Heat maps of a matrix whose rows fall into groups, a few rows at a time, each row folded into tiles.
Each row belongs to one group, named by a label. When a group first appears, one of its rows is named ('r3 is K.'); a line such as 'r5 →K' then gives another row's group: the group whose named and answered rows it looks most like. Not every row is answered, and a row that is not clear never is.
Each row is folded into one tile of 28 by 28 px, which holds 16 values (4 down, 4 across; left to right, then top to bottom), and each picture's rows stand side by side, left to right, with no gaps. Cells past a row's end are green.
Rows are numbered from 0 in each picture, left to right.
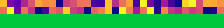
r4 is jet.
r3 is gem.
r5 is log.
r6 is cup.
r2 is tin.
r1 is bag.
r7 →bag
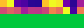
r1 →cup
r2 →log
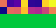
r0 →gem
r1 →cup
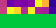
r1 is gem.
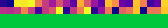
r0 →cup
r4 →gem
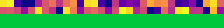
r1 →tin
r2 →jet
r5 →bag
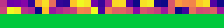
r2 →cup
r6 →bag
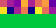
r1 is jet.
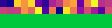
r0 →cup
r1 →log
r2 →jet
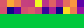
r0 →bag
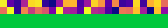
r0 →log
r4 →gem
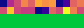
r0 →tin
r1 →bag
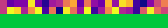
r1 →log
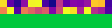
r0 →log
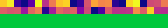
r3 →bag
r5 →tin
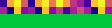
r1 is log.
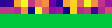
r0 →cup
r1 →jet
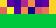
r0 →log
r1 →gem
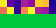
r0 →log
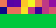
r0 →gem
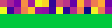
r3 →jet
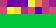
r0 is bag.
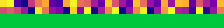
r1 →jet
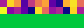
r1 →jet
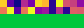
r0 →log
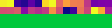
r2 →bag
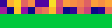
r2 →bag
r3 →bag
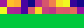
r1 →tin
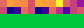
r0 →bag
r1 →bag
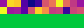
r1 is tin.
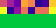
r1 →gem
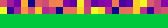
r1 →tin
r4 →gem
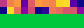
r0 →jet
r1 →bag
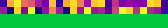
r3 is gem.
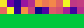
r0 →log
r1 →bag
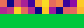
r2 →gem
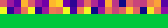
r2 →log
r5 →jet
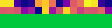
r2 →tin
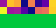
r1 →gem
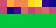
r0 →bag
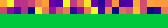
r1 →jet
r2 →tin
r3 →log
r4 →gem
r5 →bag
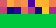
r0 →bag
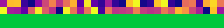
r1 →tin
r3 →log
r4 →cup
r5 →cup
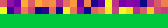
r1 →bag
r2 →jet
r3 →gem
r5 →tin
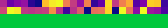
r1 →cup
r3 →gem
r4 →jet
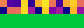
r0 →gem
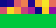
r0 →tin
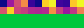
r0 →tin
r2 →cup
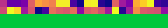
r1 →bag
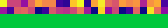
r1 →bag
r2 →cup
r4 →bag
